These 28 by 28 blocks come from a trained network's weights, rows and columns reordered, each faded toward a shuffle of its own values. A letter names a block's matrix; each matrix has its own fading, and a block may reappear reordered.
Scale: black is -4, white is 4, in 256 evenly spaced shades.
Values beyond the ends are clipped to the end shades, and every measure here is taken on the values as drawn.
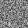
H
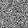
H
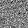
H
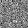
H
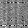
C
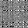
C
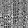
C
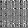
C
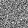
H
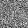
H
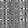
C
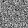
H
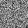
H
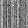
C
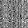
C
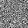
H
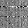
C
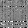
C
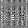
C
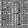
C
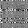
C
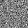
H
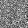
H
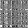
C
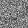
H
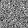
H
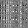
C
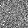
H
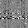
C
